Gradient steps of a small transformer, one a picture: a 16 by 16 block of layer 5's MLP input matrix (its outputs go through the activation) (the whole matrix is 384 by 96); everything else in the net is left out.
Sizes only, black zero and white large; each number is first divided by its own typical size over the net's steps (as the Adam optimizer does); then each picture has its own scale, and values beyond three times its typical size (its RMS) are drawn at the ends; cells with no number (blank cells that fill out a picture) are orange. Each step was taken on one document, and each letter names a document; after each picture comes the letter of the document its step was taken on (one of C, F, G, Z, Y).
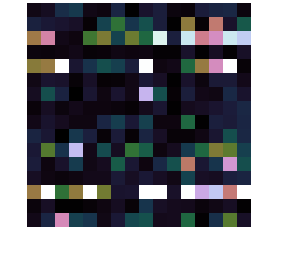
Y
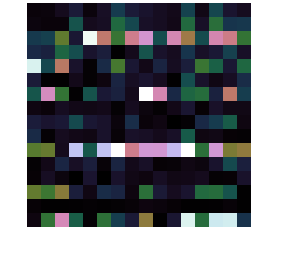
Y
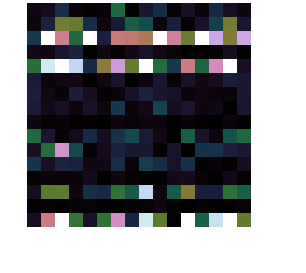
Y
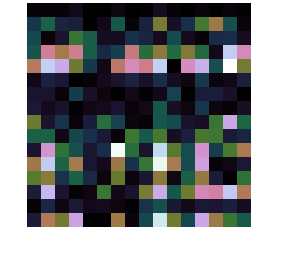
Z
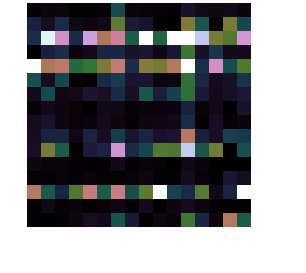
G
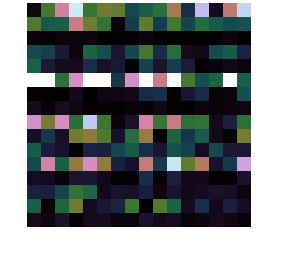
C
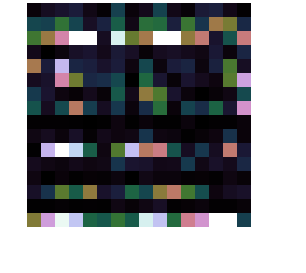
Y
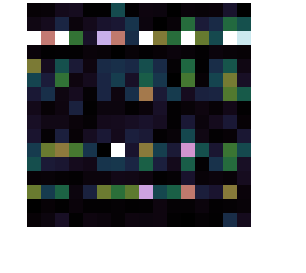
Y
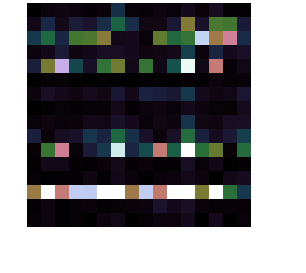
G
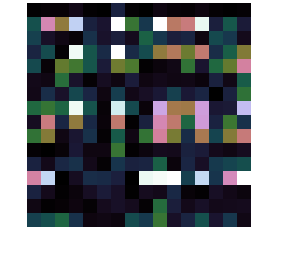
Z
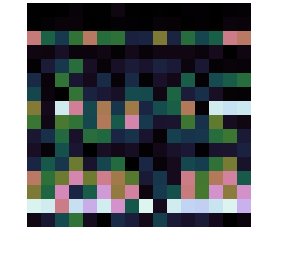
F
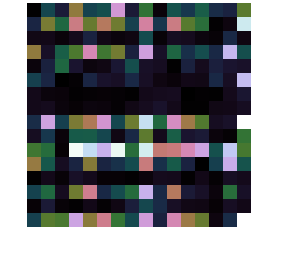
C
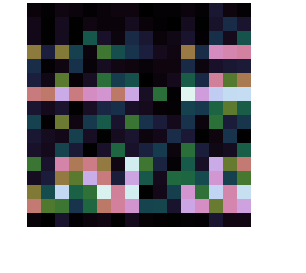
F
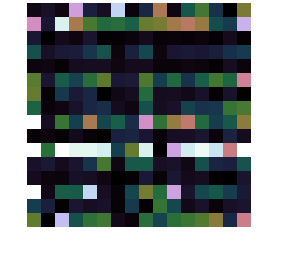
C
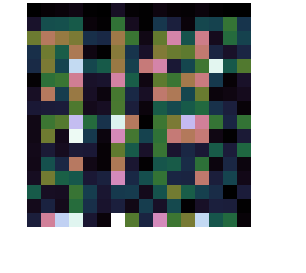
Z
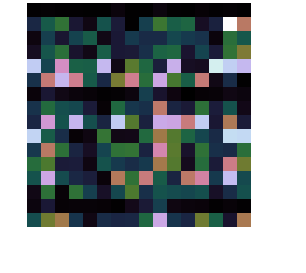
Z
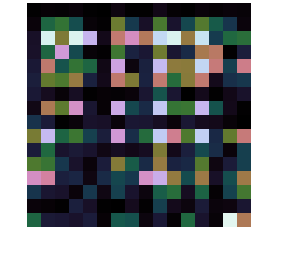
Z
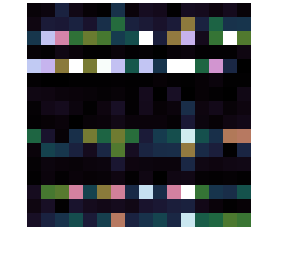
G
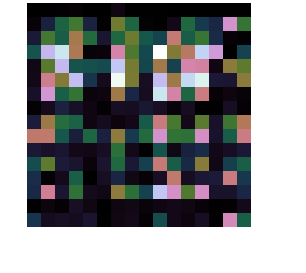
Z
